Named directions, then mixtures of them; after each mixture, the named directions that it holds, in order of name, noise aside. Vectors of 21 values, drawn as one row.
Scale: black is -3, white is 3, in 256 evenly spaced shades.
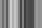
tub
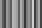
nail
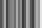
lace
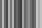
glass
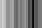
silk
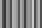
nail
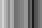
silk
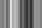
tub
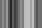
tub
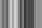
tub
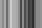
silk, tub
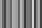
nail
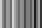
nail, silk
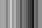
silk, tub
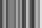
lace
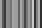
nail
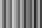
nail, silk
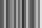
lace
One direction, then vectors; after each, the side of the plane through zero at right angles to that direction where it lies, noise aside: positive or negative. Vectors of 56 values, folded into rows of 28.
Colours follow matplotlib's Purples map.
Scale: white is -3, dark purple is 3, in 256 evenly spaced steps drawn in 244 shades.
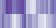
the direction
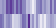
positive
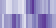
negative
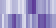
negative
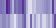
positive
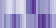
negative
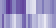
positive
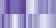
positive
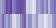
positive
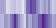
negative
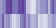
positive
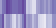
positive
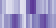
negative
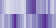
negative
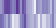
positive
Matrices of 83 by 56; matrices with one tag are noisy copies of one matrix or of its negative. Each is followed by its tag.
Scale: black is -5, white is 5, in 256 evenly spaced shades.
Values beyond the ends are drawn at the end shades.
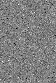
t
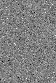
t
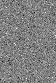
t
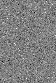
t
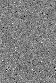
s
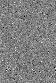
s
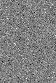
t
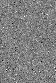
s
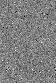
s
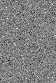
t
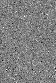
s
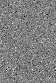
s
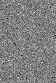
t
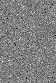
t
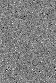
s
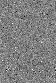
s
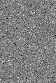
t
